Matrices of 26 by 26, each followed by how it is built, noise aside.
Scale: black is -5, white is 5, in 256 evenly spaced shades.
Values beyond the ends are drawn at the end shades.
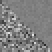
lower triangular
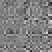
low rank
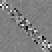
banded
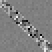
banded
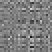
low rank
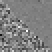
lower triangular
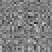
low rank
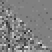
lower triangular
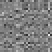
low rank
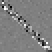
banded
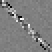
banded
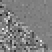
lower triangular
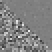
lower triangular
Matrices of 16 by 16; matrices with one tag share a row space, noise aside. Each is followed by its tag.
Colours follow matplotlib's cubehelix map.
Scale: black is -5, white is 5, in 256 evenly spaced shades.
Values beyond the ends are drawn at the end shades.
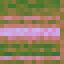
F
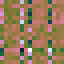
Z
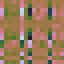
Z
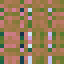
Z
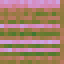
F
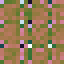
Z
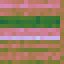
F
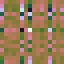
Z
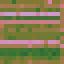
F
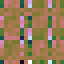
Z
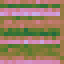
F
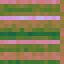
F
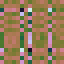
Z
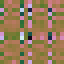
Z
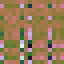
Z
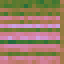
F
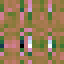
Z
